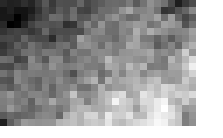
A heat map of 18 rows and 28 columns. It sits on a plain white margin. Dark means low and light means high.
Slope: up to the bottom right. Ninth with the lowest average: top left. Ninth with the highest average: bottom right. Odd rows or columns: none. Stripes: none. Average level on the scale: 50%. Mirror symmetry: none.
